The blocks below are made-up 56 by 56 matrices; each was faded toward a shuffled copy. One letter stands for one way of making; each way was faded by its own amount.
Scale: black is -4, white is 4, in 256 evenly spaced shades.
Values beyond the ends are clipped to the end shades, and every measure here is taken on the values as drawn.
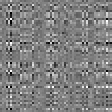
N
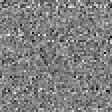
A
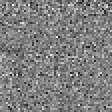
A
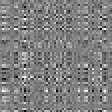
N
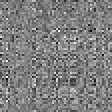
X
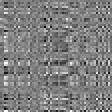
N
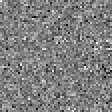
A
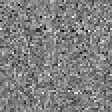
A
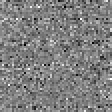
A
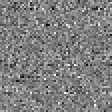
A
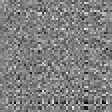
X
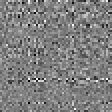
X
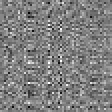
X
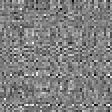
X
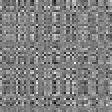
N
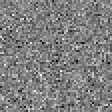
A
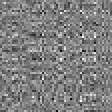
X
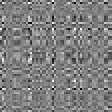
N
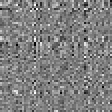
X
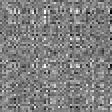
X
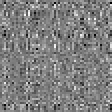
X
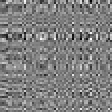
N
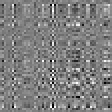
N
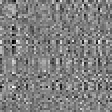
X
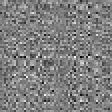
X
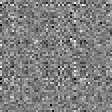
X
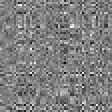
X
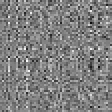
X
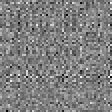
X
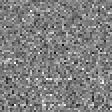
A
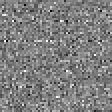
A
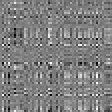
N
